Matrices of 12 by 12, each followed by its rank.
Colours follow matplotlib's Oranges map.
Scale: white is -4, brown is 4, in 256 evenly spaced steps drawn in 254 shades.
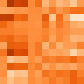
two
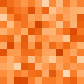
full rank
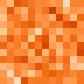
full rank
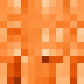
two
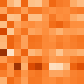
two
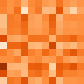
two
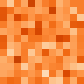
full rank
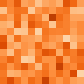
full rank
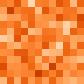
full rank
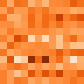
two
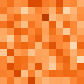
full rank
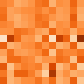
two
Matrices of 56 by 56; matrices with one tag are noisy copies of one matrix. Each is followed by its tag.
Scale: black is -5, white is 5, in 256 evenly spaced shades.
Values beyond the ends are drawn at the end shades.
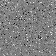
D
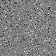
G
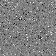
D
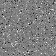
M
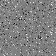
D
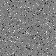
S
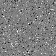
M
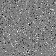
M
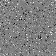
D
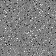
G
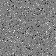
S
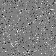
M
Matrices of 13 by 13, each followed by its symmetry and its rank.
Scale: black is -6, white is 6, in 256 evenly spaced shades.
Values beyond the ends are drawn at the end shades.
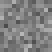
neither, full rank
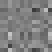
antisymmetric, rank two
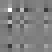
symmetric, rank one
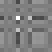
symmetric, rank one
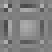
symmetric, rank one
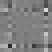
antisymmetric, rank two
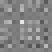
symmetric, rank two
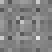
symmetric, rank two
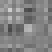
symmetric, rank two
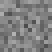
neither, full rank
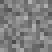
neither, full rank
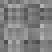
antisymmetric, rank two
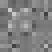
symmetric, rank two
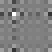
symmetric, rank one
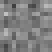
antisymmetric, rank two
